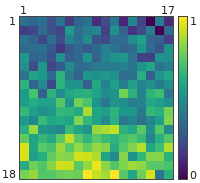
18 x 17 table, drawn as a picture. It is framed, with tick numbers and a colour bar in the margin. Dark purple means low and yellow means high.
No regular stripes run through it. Values rise toward the bottom. The ninth with the highest average is the bottom middle. No row or column stands out.
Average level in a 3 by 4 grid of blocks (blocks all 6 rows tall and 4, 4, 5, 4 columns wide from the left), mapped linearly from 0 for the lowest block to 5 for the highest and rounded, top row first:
0 0 0 0 | 2 3 2 2 | 4 5 5 4
